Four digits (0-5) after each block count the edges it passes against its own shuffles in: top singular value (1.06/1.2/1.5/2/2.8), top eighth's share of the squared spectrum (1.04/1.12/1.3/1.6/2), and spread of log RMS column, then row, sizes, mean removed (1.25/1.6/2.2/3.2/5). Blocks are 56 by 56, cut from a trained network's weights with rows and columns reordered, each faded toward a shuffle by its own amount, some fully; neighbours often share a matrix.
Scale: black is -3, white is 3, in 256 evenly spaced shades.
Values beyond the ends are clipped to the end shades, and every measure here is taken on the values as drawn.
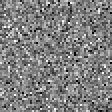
0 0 0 0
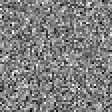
0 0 0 0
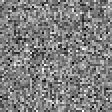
2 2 1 0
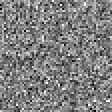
3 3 0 0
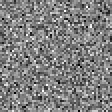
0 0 0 0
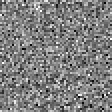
2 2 0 0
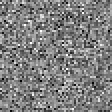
3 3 1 0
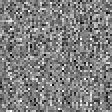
3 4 2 1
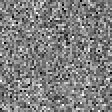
0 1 0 0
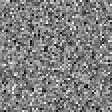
1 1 1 0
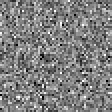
2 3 1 1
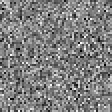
3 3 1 1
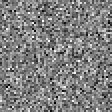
0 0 0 0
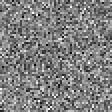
1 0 0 0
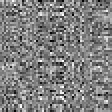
4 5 3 2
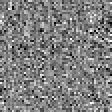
3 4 2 2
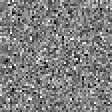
1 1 0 0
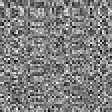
4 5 3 1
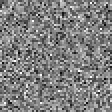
2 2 0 0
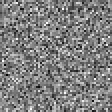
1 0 0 0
